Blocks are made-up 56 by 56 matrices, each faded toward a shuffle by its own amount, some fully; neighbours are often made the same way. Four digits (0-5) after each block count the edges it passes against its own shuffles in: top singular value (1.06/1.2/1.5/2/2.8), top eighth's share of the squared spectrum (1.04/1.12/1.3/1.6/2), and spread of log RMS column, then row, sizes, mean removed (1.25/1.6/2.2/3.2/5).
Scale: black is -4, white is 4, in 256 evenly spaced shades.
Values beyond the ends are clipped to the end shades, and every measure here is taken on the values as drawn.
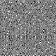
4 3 1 1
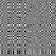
5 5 4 3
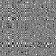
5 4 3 3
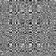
5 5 3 3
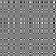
5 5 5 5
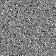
1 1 0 0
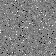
0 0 0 0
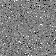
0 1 0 1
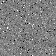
0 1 0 0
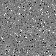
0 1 0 0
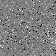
1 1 0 1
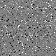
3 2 0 1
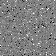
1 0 0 0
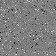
1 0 0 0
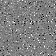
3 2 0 1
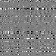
4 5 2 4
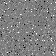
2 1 0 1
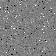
2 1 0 0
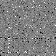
3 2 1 1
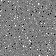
0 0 0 0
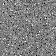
0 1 0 0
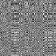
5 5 3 3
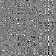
4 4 2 1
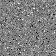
0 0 0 0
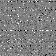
2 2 0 2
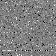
2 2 0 1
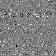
2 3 0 3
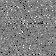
2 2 0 1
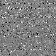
1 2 0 2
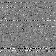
3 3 0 3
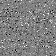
0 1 0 1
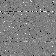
3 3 0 1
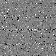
2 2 0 2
